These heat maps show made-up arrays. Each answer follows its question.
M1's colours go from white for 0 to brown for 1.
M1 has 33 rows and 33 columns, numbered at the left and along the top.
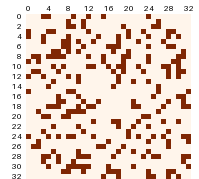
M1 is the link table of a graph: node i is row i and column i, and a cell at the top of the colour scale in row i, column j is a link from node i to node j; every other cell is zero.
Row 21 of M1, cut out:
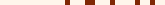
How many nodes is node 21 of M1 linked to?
6
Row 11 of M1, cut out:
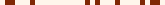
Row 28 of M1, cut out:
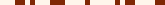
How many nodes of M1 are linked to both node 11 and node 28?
4
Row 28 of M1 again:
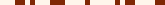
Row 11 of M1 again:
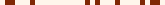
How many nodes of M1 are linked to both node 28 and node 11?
4
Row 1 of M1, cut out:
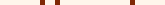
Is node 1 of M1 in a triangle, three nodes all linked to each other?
no
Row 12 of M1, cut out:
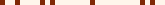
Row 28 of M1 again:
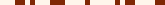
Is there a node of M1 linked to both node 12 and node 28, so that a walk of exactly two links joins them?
yes
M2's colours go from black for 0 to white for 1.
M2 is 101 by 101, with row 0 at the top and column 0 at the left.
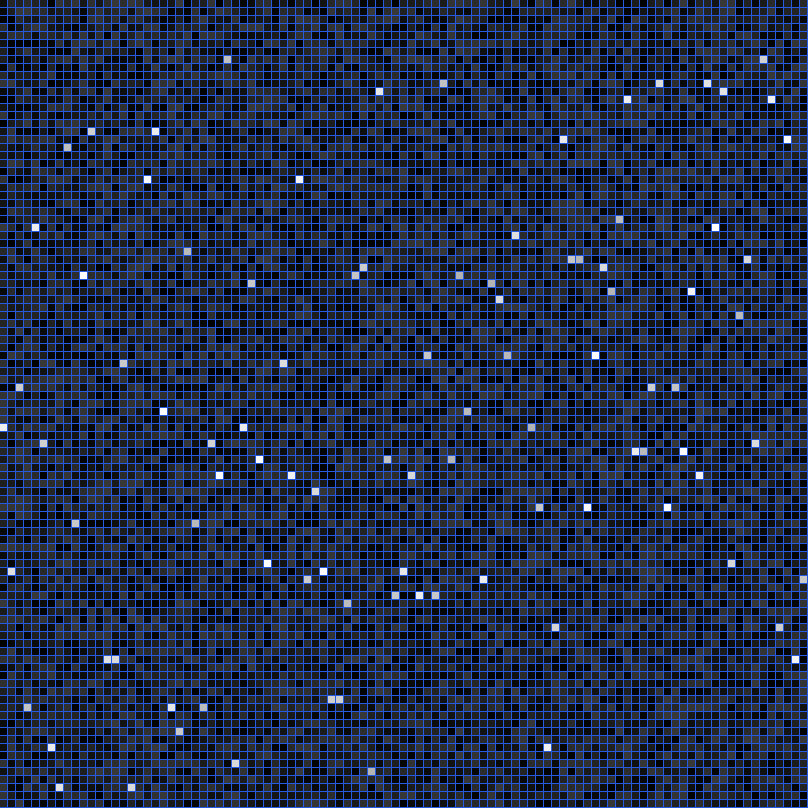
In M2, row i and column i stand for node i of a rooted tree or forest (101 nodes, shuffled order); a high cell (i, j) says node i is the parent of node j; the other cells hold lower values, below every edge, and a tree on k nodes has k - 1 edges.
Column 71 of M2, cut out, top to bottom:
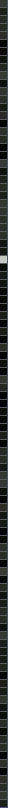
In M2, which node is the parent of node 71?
32
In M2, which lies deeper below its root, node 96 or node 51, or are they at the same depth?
the same depth
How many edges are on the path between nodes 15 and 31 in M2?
3
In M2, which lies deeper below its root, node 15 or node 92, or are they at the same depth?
node 92
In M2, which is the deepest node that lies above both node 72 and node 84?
57
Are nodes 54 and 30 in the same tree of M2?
yes
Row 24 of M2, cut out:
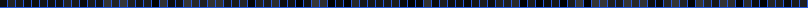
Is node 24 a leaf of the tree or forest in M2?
yes
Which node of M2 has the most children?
59
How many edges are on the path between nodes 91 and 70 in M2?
1
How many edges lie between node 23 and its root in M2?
6
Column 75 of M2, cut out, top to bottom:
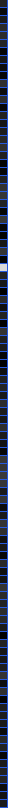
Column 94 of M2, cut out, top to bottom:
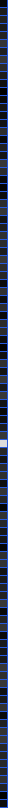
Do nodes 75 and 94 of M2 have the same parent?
no
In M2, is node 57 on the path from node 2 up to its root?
yes
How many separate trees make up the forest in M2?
5
